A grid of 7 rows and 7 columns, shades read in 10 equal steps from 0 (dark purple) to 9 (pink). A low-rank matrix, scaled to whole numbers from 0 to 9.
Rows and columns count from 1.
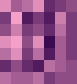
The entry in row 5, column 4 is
6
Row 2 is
3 9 1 3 1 7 3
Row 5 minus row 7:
0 3 -2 0 -2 1 -1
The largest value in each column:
8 9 6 8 6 7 4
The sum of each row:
36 27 29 37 32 24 33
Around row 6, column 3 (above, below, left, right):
3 5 4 1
